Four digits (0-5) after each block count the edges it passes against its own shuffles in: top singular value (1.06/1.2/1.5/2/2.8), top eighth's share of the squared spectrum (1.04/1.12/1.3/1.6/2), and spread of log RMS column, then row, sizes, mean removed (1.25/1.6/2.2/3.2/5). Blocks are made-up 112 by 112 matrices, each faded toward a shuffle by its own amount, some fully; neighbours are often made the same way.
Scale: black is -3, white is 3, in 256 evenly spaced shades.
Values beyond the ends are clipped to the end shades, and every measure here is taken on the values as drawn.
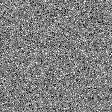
0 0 0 0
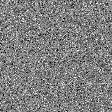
0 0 0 2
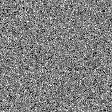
0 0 1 0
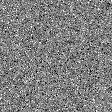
0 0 0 0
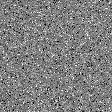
0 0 0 0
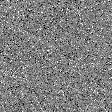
0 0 0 0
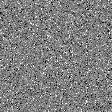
0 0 1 0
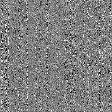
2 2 4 0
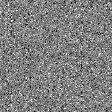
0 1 2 0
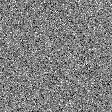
0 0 0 0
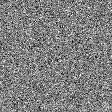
0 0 0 0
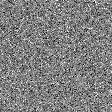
0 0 0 0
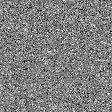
0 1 0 2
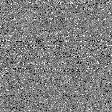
1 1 0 3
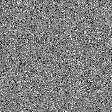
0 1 0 2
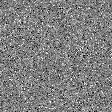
0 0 0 1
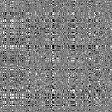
5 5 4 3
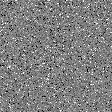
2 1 0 0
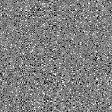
4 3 2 2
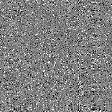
4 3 2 2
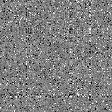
4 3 2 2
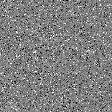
3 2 1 1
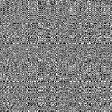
5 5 3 4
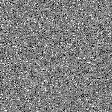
3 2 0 1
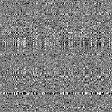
5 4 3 4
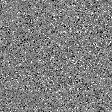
3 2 0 1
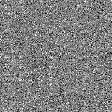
3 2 1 1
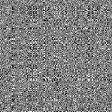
5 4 3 3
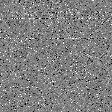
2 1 0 2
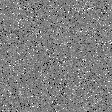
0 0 0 1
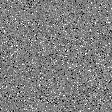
0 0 0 1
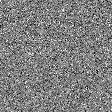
0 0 0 1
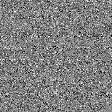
1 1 0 3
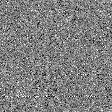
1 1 0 2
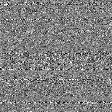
1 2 0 4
